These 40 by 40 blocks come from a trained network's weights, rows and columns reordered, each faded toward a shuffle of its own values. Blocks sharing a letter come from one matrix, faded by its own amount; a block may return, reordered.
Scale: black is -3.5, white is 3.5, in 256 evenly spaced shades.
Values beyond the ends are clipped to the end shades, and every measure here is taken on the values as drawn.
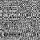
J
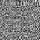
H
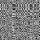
H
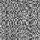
H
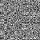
J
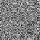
H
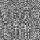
H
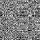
J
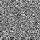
J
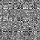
J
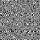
J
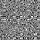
J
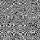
J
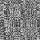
H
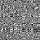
J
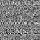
J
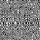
J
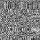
H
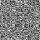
J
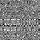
J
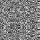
H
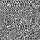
J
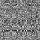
J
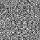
J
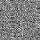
J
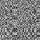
H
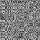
H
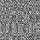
H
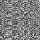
H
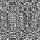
H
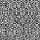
H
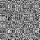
H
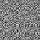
H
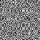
H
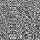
H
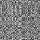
H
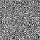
J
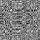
J
